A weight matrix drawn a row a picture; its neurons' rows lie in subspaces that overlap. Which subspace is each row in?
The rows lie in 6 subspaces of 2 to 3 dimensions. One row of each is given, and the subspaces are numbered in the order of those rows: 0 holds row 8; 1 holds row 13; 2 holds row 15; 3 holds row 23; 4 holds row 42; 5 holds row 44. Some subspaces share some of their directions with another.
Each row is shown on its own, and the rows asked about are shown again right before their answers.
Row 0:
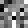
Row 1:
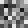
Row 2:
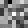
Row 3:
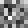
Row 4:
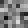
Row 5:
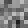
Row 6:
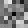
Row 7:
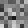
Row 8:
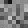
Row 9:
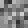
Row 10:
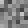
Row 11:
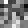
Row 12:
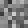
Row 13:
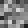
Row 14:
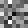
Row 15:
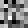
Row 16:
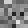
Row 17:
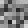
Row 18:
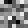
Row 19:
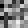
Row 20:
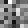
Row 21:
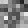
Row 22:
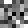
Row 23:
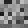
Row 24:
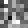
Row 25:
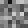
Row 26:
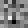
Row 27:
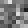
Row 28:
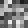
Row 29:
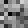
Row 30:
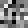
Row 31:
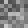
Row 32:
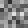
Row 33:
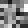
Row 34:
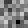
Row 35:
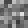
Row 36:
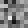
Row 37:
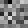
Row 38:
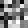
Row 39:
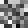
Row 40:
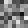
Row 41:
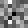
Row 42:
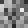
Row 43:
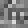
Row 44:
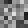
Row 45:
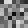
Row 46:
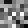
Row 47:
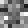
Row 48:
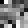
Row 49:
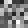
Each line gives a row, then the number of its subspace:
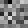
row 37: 3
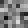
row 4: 5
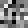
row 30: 2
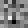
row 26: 2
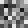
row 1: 4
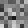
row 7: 4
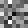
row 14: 3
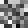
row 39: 3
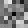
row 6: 5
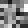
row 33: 0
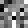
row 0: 4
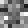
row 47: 5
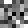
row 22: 1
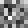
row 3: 4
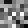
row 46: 1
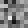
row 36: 2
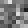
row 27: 0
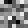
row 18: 2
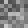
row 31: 3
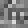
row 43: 2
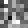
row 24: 2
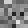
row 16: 1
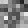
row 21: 5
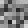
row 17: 1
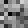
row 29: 3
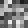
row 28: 1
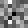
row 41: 3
